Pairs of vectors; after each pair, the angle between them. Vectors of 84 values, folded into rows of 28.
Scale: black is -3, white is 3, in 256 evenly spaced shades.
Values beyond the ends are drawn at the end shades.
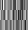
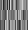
partly opposed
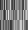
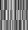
orthogonal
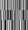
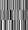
nearly parallel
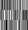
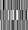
orthogonal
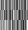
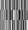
nearly parallel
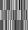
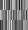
nearly parallel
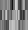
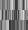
nearly opposite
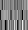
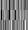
orthogonal
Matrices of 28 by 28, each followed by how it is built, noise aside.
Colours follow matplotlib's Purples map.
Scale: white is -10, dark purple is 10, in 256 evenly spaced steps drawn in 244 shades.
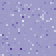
sparse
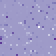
sparse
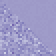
lower triangular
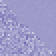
lower triangular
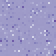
sparse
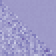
lower triangular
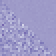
lower triangular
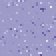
sparse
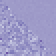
lower triangular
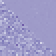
lower triangular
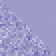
lower triangular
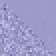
lower triangular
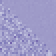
lower triangular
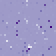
sparse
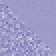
lower triangular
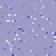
sparse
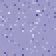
sparse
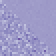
lower triangular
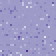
sparse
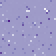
sparse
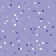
sparse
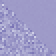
lower triangular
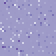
sparse
